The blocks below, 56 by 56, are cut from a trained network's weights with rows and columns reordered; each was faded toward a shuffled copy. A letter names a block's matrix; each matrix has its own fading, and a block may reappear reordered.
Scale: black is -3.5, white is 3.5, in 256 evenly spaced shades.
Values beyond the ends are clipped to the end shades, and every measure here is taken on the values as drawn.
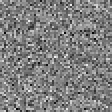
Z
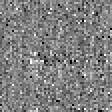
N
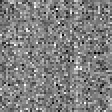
N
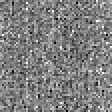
N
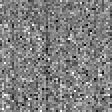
N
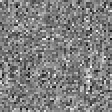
Z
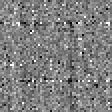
N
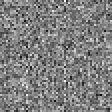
Z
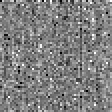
N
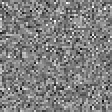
Z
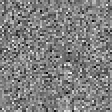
Z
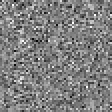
Z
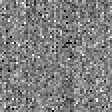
N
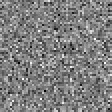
Z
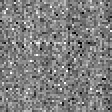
N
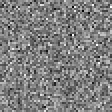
Z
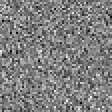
Z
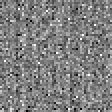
N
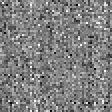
N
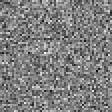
Z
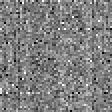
N
